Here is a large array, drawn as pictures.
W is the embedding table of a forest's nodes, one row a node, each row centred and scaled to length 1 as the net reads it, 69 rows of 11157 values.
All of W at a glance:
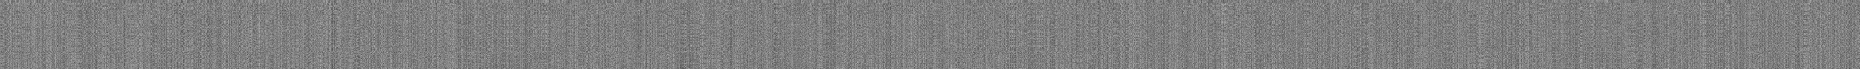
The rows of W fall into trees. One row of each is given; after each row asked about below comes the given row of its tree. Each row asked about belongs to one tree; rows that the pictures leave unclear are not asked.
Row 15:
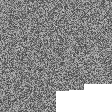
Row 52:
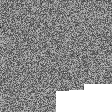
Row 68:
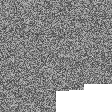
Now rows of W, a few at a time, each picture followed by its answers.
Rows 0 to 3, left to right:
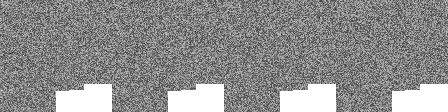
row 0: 15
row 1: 15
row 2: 15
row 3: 68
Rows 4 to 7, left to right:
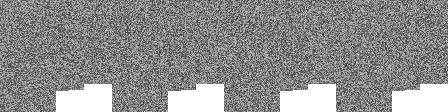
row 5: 52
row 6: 52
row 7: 68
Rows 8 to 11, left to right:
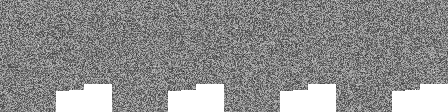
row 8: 68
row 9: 68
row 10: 52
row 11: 15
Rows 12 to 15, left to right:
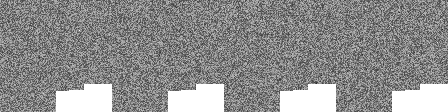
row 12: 52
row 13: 52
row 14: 68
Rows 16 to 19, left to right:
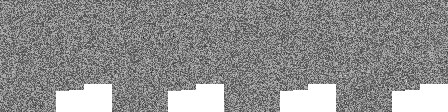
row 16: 15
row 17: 15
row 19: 15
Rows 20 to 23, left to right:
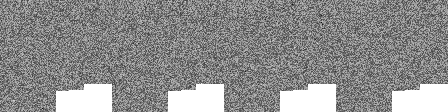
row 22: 68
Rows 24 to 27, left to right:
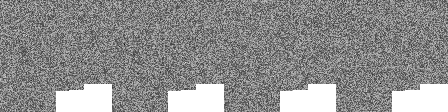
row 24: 15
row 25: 15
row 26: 68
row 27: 52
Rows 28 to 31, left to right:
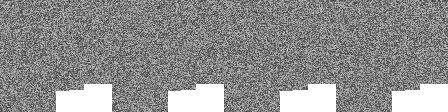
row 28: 15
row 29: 68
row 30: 15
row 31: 15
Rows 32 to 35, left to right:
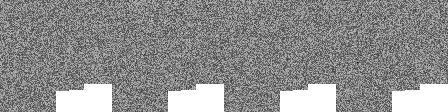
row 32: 15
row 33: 68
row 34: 68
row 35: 15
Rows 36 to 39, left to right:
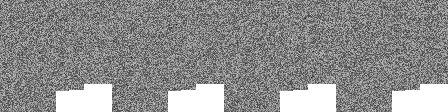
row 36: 15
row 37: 68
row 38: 15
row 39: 68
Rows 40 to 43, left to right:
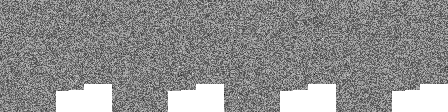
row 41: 15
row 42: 68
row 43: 68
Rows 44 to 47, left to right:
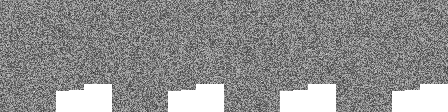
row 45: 15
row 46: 15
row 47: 68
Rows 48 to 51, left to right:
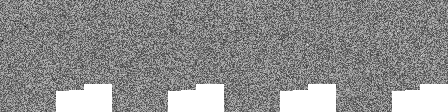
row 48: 68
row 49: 68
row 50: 68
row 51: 15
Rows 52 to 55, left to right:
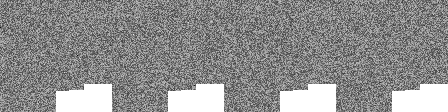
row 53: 68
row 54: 52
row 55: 68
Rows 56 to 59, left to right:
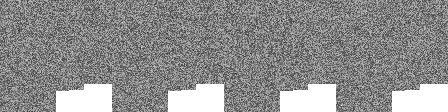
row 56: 68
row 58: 52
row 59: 68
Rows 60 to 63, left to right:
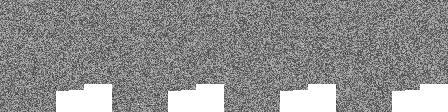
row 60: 68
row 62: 68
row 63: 15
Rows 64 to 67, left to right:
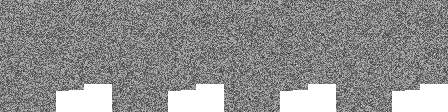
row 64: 68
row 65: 68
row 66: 52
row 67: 68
